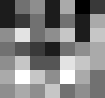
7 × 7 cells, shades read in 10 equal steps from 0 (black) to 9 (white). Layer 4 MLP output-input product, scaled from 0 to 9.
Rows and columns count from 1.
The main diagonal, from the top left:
1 2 4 1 8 6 4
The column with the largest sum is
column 5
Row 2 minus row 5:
-4 -5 1 -2 -4 -6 0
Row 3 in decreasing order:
8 7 7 5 5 4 1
